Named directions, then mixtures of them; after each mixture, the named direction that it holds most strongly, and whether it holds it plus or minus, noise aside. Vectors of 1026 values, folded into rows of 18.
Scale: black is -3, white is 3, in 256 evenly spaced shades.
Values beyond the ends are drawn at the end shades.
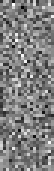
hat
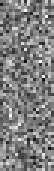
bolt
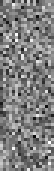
hat, plus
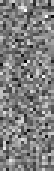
hat, minus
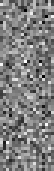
bolt, minus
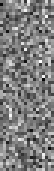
bolt, plus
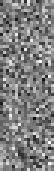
bolt, plus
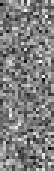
bolt, plus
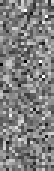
bolt, plus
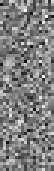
bolt, plus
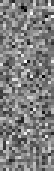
hat, plus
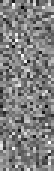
hat, plus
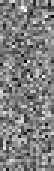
hat, minus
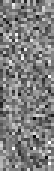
hat, plus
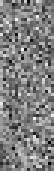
bolt, minus
